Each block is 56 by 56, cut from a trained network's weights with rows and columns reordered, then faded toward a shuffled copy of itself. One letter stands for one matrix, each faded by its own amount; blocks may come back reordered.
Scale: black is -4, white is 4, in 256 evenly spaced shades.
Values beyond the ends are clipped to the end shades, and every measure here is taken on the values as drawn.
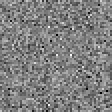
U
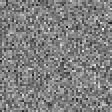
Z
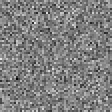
Z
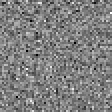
Z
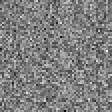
U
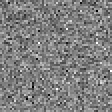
U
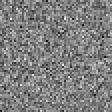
U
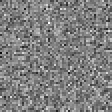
Z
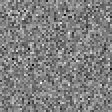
U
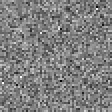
U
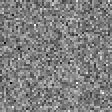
U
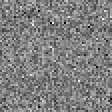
U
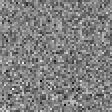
Z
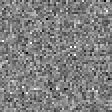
Z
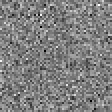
Z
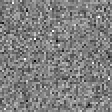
U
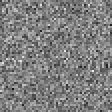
Z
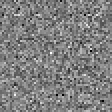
Z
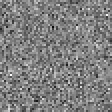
Z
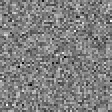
U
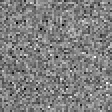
U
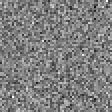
U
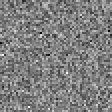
U
